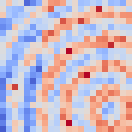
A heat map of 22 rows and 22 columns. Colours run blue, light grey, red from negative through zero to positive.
The right part is higher, past a seam about 30% of the way across. Rings spread out from the bottom right. The halves do not mirror each other. No row or column stands out. The ninth with the highest average is the bottom right. On average the colour sits 50% of the way up the scale.
